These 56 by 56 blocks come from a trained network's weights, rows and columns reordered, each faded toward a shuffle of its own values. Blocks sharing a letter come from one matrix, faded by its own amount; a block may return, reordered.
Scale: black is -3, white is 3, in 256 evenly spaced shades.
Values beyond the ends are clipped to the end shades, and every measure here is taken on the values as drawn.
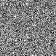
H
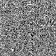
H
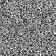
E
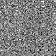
H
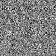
H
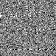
H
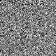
H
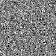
E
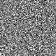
E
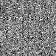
H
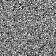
E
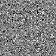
E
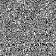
E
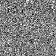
E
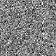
E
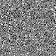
E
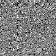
E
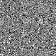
E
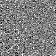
E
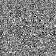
H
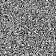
H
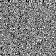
H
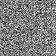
H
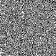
E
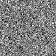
E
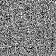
H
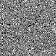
E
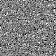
E
